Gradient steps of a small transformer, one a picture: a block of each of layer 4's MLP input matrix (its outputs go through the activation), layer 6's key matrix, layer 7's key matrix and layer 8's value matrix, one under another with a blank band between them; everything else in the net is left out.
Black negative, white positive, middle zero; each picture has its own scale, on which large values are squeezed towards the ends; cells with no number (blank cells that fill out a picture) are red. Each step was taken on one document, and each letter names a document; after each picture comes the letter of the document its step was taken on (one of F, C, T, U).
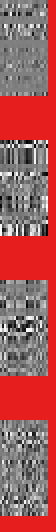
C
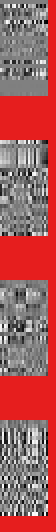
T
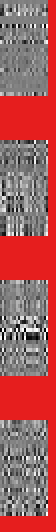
C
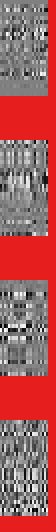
T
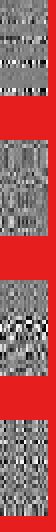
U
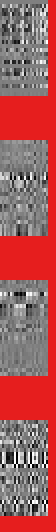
T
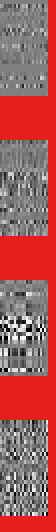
T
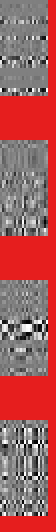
U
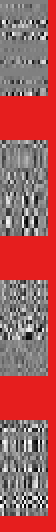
U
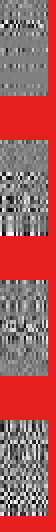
C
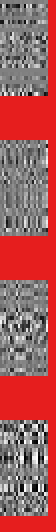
U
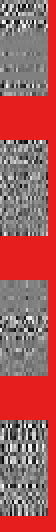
C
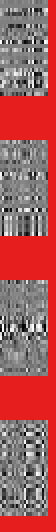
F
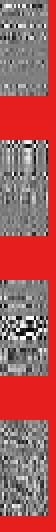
C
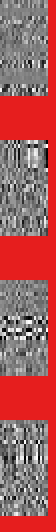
U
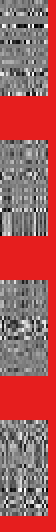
F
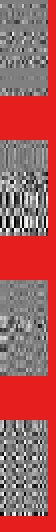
U
